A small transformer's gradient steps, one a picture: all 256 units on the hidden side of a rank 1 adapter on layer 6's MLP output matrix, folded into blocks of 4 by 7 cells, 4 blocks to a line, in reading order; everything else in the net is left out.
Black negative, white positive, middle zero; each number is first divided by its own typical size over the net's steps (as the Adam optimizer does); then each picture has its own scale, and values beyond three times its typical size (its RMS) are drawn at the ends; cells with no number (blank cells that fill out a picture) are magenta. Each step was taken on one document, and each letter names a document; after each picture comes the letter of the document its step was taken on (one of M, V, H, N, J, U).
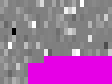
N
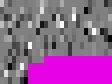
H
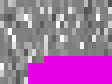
H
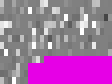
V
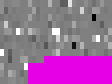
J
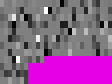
H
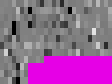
N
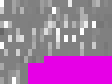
V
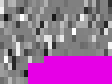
H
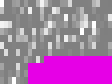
V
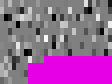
H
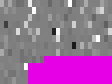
J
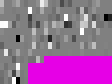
V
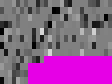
V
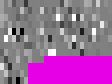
N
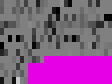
V
